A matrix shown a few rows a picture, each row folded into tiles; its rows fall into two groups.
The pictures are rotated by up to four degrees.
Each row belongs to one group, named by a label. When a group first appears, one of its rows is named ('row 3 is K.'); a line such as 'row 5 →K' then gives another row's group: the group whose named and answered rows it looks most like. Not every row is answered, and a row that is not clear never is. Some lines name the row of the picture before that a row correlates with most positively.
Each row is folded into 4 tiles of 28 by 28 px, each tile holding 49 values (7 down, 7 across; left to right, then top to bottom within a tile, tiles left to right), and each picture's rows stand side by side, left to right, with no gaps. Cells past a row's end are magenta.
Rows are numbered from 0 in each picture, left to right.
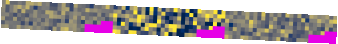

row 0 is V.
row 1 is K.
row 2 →K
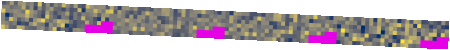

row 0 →K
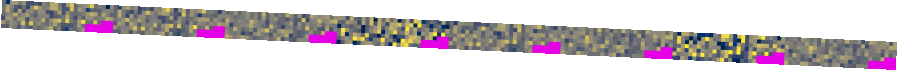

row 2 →K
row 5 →K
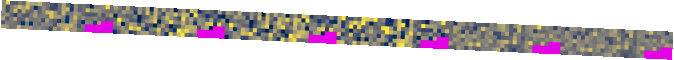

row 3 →V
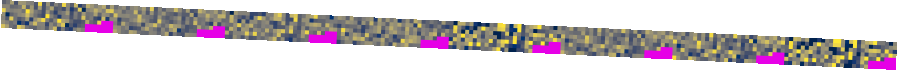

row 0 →K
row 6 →K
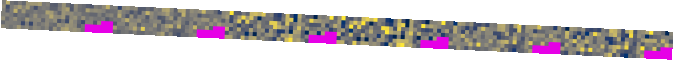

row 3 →V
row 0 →V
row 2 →V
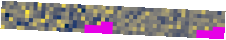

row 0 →K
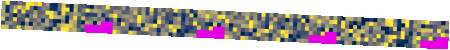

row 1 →K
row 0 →V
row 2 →K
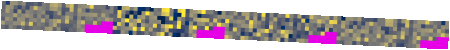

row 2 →K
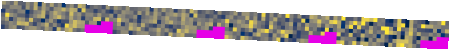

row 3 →V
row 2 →K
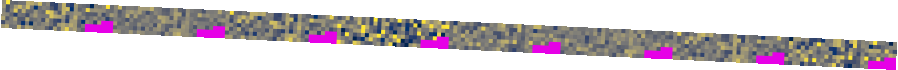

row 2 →V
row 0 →V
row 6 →V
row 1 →V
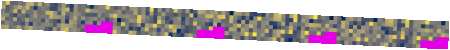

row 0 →V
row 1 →K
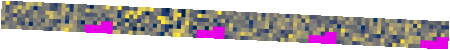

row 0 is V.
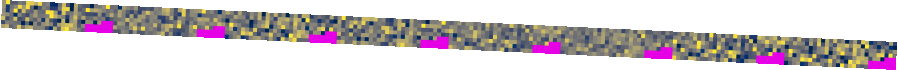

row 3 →V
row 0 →V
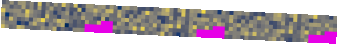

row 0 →K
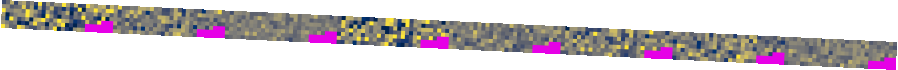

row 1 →V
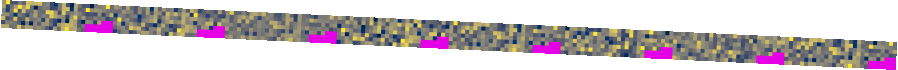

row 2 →V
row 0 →V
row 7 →V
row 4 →V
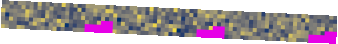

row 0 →K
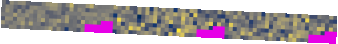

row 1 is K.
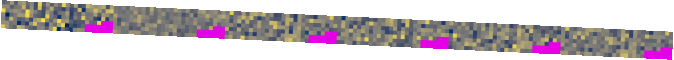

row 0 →K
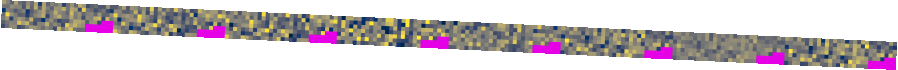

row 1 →K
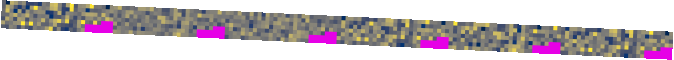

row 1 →V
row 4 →V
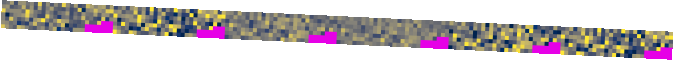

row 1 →K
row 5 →K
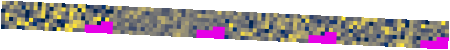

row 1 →V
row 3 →V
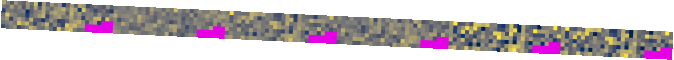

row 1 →K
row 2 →V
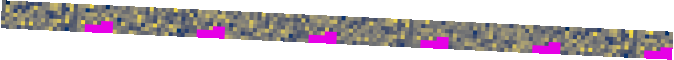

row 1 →K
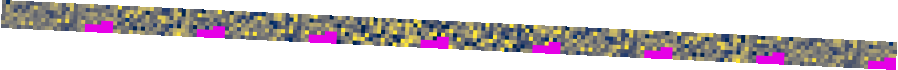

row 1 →V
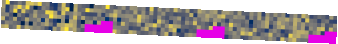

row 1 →K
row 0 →V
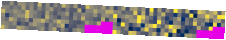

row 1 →K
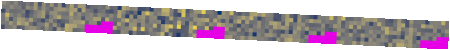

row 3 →V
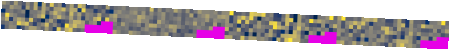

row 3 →V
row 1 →K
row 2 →V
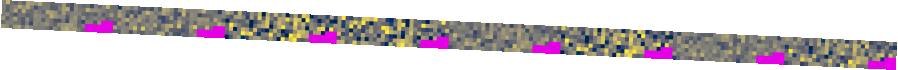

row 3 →V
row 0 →V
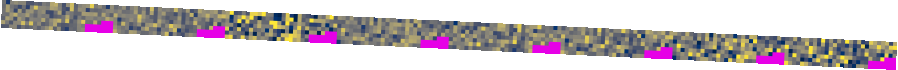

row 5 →K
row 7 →K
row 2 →V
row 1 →K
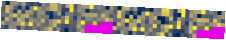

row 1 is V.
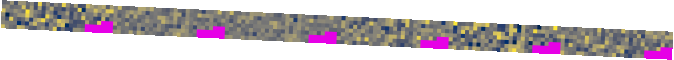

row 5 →K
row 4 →V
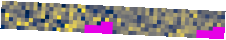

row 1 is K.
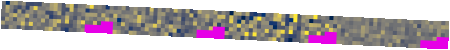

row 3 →K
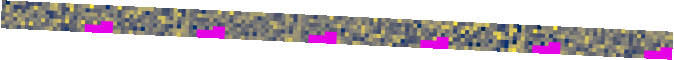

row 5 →K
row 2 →V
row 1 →V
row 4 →V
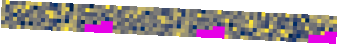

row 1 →V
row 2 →K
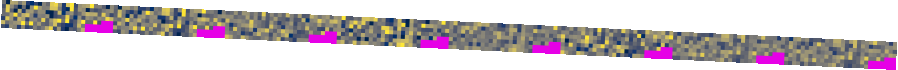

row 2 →K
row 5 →K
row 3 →V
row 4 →V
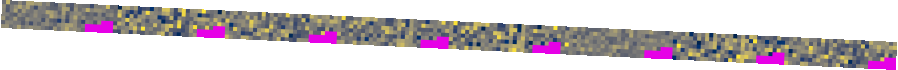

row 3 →V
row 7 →K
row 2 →K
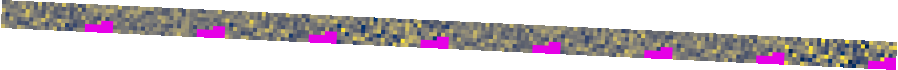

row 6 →K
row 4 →K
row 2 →K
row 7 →K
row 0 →K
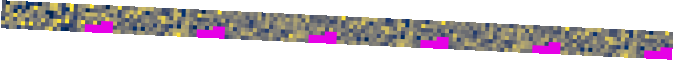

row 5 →V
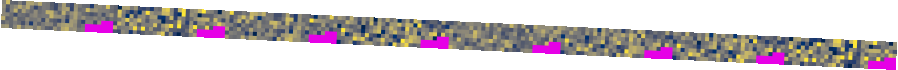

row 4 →K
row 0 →V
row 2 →V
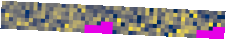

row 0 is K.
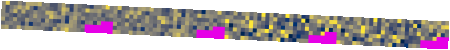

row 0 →V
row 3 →K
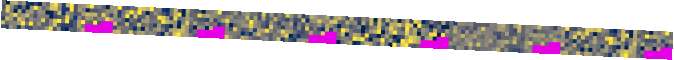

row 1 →V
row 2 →K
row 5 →V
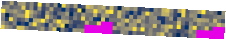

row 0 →K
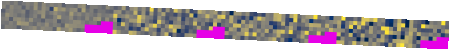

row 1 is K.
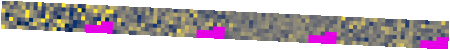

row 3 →V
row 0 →K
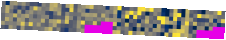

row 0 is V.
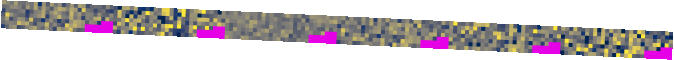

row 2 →K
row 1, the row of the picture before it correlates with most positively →0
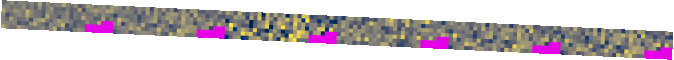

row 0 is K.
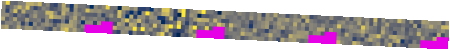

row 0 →V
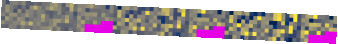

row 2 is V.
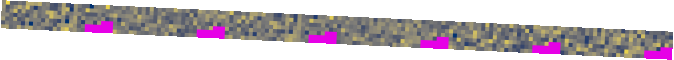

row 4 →K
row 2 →V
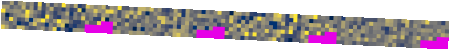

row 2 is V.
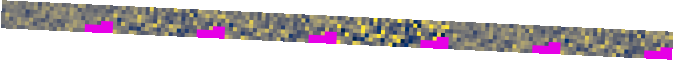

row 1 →K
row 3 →K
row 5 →K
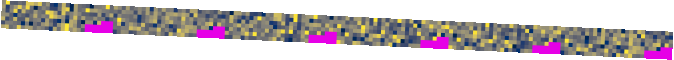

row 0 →V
